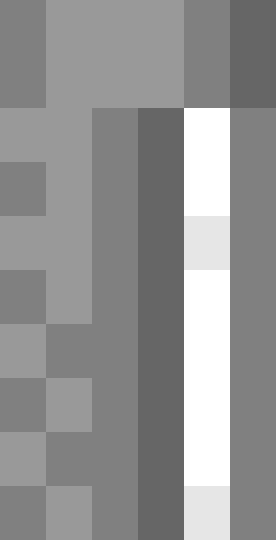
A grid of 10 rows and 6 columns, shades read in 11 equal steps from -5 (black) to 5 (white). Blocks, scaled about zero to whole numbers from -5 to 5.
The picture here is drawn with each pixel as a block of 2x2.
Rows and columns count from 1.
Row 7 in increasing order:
-1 0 0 0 1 5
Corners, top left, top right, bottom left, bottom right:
0 -1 0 0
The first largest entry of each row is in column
2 2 5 5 5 5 5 5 5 5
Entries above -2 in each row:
6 6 6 6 6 6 6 6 6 6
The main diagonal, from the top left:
0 1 0 -1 4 0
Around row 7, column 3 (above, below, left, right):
0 0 0 -1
